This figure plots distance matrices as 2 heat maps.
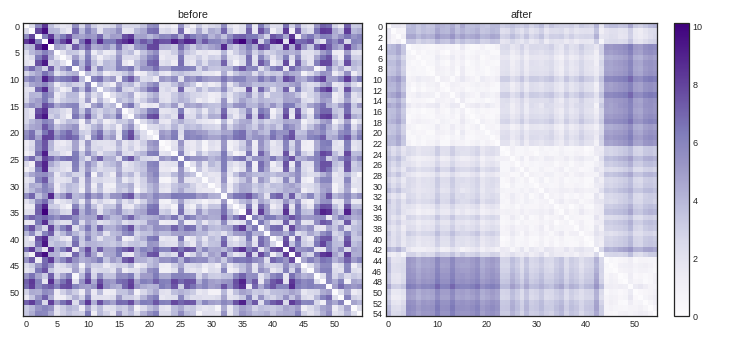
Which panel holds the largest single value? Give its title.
before
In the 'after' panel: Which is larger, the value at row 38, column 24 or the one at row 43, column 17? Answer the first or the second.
the second
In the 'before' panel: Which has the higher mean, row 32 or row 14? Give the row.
32
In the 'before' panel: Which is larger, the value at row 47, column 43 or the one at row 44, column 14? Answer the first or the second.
the first
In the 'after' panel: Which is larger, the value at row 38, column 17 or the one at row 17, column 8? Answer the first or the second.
the first
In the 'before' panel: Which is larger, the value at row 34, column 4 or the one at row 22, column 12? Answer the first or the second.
the first
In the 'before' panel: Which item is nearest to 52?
48
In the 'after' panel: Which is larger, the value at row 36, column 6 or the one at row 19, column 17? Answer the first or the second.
the first
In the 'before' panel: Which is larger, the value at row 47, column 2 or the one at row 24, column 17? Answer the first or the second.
the first
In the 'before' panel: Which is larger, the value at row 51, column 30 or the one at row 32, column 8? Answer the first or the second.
the second
